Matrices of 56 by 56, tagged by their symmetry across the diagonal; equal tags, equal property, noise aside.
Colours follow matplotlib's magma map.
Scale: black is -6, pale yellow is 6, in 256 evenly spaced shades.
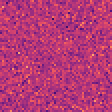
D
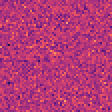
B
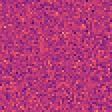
B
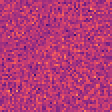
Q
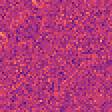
Q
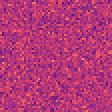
D
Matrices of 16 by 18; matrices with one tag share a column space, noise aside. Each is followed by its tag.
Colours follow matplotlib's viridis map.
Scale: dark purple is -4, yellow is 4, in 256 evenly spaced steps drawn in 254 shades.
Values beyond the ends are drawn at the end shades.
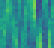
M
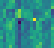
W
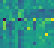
W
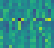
W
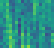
M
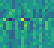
W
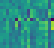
W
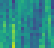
M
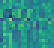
W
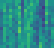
M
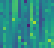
M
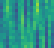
M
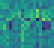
W
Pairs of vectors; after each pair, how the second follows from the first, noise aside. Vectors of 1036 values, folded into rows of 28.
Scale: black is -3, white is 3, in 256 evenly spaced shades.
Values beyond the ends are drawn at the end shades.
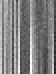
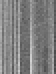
shrunk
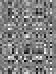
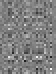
shrunk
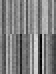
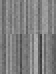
shrunk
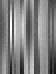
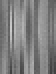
shrunk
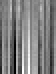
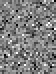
shuffled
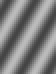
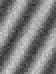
reversed
